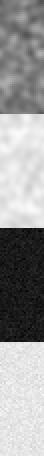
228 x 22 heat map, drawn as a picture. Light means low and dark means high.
The table splits into 4 rows of 1 panel. Panel 1,1: middling, blotchy. Panel 2,1: very low, blotchy, faint in contrast. Panel 3,1: very high, fine-grained, faint in contrast. Panel 4,1: very low, fine-grained, faint in contrast.
